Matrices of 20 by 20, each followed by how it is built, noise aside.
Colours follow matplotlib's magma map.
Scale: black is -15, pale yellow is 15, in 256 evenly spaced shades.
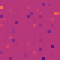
sparse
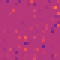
sparse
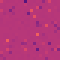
sparse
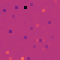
sparse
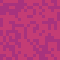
noise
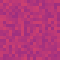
noise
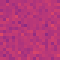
noise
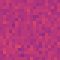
noise
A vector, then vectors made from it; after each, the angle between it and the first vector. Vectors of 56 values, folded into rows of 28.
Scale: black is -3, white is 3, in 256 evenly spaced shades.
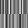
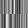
partly opposed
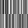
nearly parallel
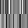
nearly parallel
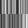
orthogonal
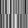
partly aligned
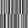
nearly opposite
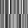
nearly parallel
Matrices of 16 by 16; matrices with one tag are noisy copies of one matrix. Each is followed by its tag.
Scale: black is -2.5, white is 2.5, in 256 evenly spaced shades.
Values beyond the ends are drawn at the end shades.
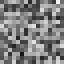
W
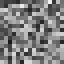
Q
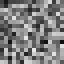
Q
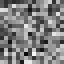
Q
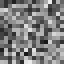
Q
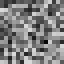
Q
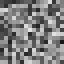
Q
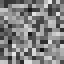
Q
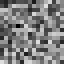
Q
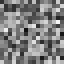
W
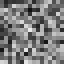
Q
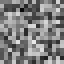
W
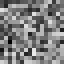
Q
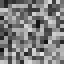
Q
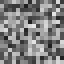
W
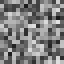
W
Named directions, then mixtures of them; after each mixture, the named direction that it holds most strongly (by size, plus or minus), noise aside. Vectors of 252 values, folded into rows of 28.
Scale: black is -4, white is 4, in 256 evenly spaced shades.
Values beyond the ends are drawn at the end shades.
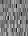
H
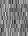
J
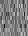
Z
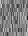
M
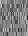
M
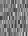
H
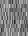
J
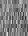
J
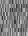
J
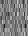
Z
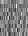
H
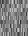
M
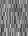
J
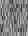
M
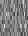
Z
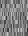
M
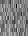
H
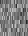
H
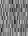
J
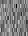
H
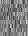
H
